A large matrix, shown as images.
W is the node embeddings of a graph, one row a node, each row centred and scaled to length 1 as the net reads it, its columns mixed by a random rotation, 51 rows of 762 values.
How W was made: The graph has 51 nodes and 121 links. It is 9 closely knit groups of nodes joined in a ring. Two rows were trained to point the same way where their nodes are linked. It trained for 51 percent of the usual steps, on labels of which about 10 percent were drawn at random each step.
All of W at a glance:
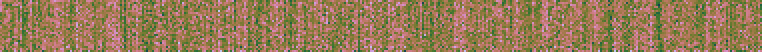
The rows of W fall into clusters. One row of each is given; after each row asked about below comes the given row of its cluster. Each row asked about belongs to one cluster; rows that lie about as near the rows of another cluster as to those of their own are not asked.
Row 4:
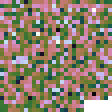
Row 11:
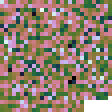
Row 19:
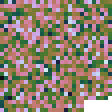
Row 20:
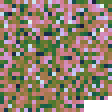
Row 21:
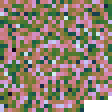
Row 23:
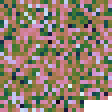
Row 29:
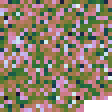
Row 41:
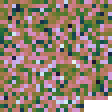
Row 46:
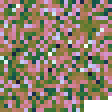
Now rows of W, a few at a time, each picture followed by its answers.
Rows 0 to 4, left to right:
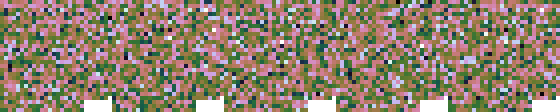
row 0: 11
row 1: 20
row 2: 4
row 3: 19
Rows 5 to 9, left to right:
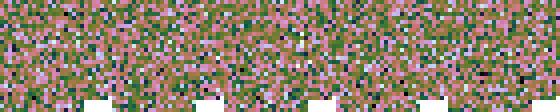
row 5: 21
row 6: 46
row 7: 21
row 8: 46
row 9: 11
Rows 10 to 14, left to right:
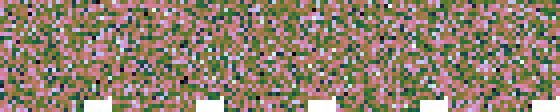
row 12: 11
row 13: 21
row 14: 46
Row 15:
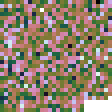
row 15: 11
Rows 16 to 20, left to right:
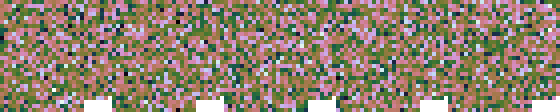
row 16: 41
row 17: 19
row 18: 21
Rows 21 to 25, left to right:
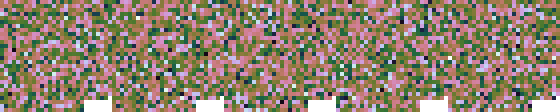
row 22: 41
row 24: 19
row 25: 46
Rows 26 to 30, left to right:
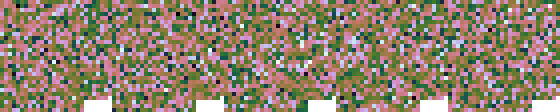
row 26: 19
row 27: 11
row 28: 21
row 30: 20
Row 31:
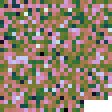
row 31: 23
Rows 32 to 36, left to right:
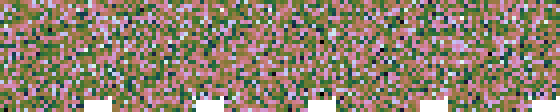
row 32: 20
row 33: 4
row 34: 23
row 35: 19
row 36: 4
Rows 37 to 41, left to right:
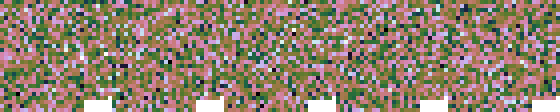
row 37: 29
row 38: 19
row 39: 46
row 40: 20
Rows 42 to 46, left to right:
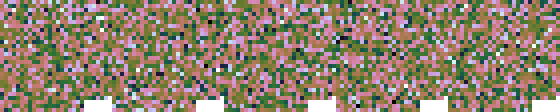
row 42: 20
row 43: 29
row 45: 23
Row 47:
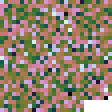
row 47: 46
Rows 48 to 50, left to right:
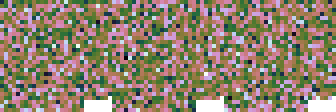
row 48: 29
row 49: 20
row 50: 29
